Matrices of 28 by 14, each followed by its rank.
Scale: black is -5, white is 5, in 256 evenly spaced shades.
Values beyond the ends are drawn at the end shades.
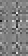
two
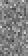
full rank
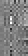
three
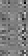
two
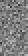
full rank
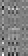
two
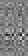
two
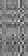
three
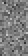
full rank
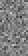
full rank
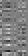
two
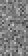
full rank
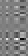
one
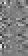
three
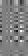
one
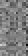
three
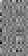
three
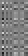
one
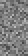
full rank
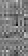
three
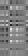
one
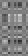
one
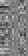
three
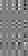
one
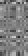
two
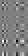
one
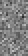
full rank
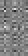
two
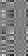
one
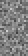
full rank
